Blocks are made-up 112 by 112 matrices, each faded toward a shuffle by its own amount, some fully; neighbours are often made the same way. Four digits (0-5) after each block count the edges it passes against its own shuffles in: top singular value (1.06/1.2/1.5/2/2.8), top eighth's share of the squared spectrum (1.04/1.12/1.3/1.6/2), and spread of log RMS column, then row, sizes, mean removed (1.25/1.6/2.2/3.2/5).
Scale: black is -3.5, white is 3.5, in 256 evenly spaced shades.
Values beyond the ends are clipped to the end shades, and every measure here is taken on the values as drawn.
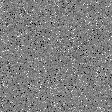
0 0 0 0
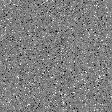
0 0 1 0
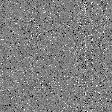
1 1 2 0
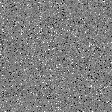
2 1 0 0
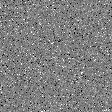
1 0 0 0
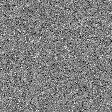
0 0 0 0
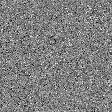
0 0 0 0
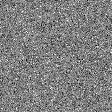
0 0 0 0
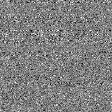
1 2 0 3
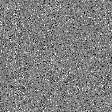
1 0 1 0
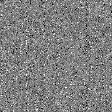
1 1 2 0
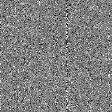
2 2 3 0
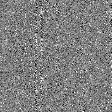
1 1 3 0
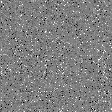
1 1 1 1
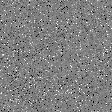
1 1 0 0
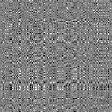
5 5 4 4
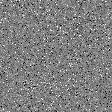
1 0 0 0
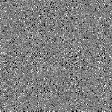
4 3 2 2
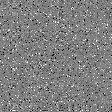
3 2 0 1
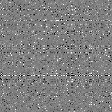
5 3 2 3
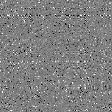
4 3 1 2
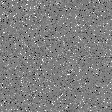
2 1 0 0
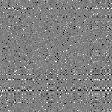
5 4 2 3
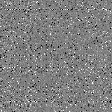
4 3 1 2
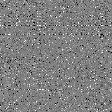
4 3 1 2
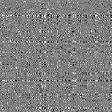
5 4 2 3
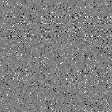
4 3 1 2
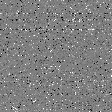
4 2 0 1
